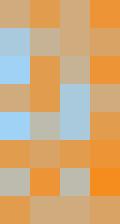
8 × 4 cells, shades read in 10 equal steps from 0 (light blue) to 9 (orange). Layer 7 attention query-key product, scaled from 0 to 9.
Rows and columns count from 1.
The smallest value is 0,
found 2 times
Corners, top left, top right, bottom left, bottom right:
5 8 7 6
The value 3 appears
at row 5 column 2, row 7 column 1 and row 7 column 3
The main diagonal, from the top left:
5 4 4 5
